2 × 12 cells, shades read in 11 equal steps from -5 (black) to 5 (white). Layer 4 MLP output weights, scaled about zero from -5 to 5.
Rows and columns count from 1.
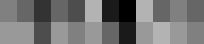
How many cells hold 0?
4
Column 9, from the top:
2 1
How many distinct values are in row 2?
6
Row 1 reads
0 -1 -3 -1 -2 2 -4 -5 2 -1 0 -1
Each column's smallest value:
0 -1 -3 -1 -2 1 -4 -5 1 -1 0 -1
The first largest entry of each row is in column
6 10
